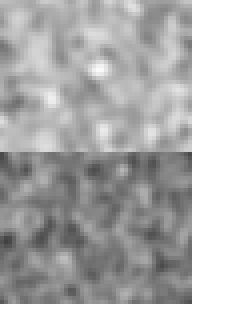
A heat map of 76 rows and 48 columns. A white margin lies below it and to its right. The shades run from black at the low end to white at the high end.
The table splits into 2 rows of 1 panel. Panel 1,1: high, blotchy. Panel 2,1: middling, blotchy.
